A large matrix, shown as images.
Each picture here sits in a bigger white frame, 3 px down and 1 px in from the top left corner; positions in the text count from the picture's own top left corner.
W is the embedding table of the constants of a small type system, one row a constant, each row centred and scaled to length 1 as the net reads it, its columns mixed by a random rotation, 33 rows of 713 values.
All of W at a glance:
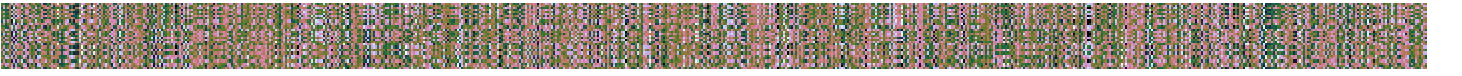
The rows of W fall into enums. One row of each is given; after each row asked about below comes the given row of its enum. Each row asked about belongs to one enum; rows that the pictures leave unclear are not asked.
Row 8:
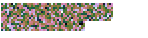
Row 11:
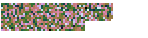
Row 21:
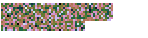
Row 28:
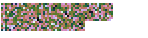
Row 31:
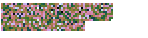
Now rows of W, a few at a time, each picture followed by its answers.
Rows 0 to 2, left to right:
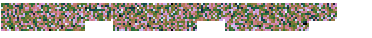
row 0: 11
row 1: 21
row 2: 8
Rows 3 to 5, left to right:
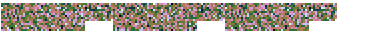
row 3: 11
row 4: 21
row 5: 11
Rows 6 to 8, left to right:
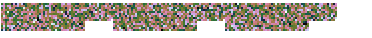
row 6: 28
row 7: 11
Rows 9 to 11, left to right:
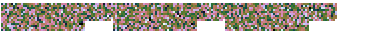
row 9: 8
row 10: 28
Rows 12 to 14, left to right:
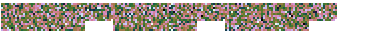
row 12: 11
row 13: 31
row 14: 28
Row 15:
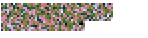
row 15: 8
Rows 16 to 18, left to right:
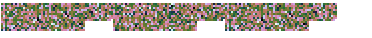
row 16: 28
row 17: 31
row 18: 28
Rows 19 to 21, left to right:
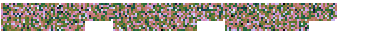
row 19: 31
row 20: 11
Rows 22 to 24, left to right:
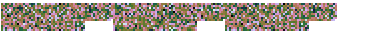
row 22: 21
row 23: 31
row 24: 21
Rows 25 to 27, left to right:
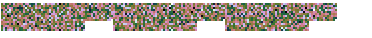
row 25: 21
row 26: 31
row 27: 31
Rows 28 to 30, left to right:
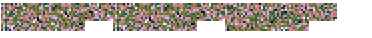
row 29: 28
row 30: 31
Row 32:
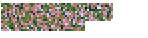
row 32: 11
